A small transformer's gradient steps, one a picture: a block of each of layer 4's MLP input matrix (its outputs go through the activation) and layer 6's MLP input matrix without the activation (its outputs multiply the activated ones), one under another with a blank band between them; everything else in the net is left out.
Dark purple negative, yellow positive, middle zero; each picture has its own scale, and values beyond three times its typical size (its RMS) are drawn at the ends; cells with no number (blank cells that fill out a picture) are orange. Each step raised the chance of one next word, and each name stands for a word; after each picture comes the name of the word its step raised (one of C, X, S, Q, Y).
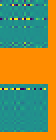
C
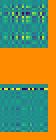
C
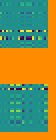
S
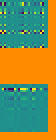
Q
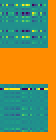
C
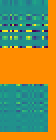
Q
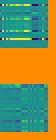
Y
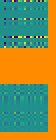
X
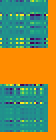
Y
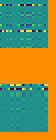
Q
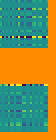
X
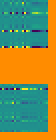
S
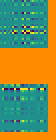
Y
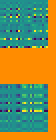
C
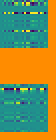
S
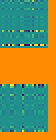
Y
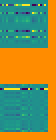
C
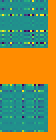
S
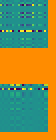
Q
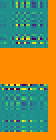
Y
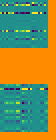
S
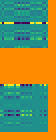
X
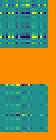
X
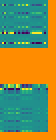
Y
